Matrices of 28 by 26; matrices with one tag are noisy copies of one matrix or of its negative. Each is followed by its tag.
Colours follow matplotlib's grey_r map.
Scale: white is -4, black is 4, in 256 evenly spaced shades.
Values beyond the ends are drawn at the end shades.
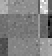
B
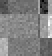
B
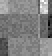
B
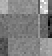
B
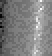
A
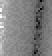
A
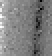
A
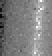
A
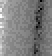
A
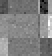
B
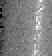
A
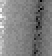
A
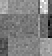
B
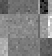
B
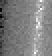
A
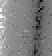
A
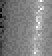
A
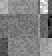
B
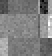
B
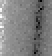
A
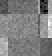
B
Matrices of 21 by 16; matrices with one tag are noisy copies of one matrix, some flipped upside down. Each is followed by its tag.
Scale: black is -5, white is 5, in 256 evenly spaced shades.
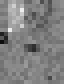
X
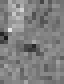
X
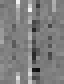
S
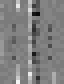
S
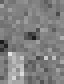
X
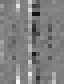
S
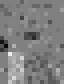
X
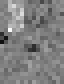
X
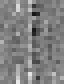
S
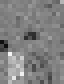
X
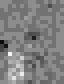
X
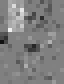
X
